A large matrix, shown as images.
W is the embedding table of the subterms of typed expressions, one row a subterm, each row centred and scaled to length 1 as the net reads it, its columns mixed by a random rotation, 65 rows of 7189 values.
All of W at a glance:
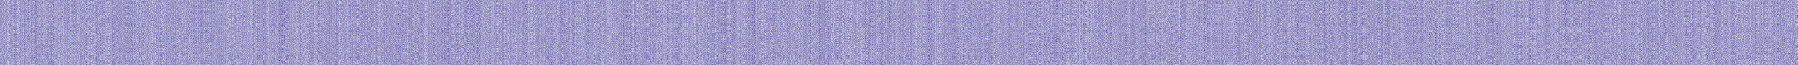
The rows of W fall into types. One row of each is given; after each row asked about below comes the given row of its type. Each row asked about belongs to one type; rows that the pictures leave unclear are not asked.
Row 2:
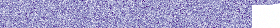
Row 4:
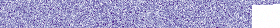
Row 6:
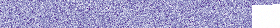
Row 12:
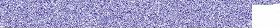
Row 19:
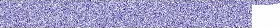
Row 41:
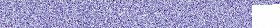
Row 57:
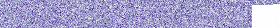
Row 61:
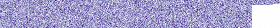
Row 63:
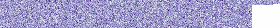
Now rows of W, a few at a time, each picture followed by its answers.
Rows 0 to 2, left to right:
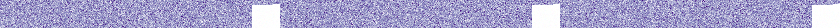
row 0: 41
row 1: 12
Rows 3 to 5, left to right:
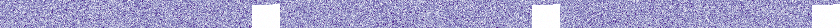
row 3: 2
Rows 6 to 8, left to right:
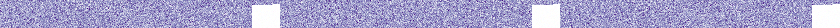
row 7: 63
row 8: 6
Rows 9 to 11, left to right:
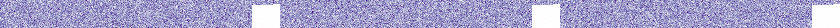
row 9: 4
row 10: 63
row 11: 12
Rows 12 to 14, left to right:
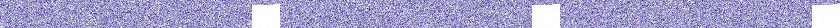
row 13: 6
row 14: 2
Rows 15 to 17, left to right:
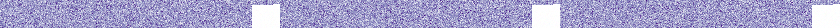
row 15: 63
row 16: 12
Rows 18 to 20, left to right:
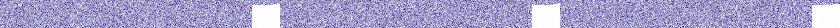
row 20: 6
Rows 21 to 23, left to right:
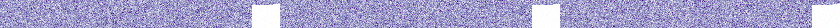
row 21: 4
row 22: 63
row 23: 2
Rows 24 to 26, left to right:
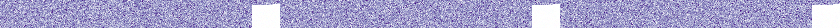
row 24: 2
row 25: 6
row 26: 12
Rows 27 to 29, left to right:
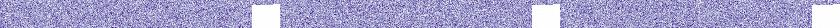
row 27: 4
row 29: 4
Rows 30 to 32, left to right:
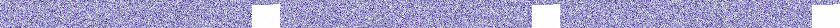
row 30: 57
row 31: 57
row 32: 63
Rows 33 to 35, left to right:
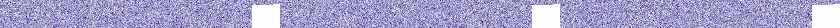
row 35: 12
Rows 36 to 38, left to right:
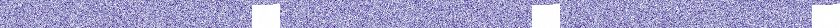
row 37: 61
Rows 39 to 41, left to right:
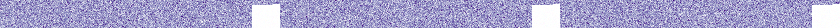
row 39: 41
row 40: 61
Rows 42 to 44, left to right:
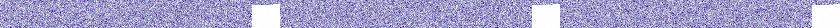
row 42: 57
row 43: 6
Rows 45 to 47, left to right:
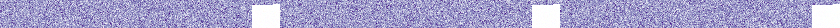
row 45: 61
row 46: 63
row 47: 61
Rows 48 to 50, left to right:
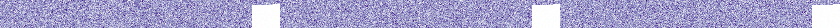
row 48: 2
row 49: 4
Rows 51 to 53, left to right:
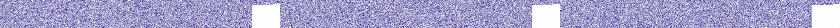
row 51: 2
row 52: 6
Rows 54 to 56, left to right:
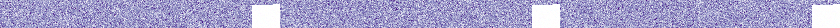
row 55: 41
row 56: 4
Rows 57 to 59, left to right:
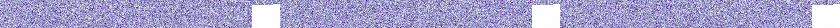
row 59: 63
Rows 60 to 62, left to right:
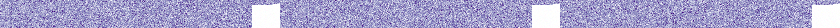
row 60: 2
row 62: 4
